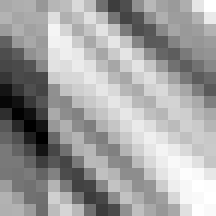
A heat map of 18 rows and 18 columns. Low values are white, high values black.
Seam: vertical, 20% of the way across, the left part higher. Ninth with the lowest average: bottom right. Grain: diagonal, down to the right. Ninth with the highest average: middle left. Average level on the scale: 40%.
